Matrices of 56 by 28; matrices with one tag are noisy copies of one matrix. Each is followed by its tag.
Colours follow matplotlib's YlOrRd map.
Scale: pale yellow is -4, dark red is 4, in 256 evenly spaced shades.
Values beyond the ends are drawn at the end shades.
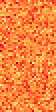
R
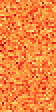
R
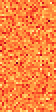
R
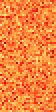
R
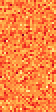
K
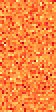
R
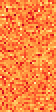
R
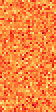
K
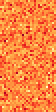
K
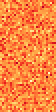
R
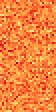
R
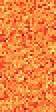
K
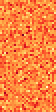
K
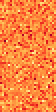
K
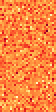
K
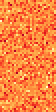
K
